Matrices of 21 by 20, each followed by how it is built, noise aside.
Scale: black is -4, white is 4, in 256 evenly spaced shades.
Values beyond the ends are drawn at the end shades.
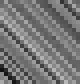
Toeplitz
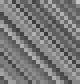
Toeplitz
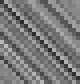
Toeplitz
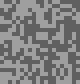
noise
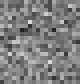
noise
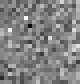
noise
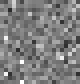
noise
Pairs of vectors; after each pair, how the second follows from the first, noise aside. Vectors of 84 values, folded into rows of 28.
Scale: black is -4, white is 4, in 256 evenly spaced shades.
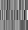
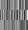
copied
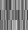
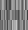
copied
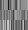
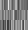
negated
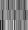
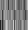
copied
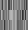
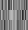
copied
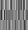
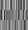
copied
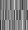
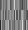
copied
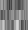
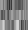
copied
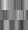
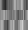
negated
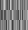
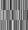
negated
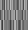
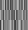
negated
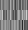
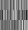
negated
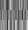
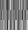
copied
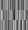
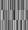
copied
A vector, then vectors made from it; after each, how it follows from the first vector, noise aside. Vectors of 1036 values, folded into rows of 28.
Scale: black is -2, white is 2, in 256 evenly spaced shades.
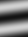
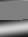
partly zeroed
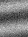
shrunk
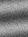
shrunk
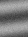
shrunk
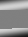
partly zeroed
